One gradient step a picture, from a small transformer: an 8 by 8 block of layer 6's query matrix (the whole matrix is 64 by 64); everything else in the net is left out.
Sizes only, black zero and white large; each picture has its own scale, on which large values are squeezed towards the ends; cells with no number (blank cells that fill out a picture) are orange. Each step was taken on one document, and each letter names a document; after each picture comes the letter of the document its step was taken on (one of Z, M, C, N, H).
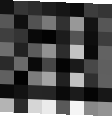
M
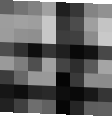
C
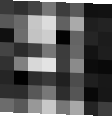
M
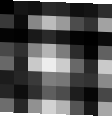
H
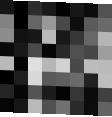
H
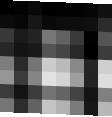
H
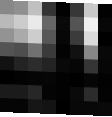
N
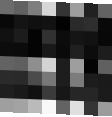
M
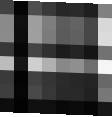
H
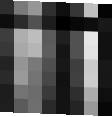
N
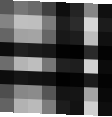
N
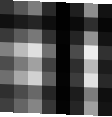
N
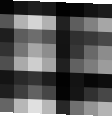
C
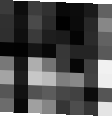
H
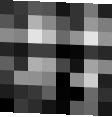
C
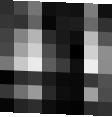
N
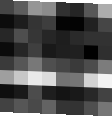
C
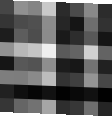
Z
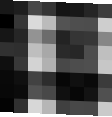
C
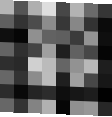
M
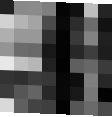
N
